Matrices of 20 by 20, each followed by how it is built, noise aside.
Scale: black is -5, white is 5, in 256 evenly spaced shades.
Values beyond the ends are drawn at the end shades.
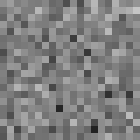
noise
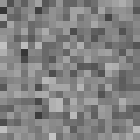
noise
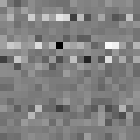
uneven rows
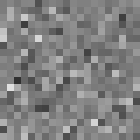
noise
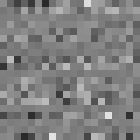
uneven rows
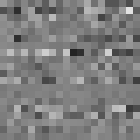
uneven rows
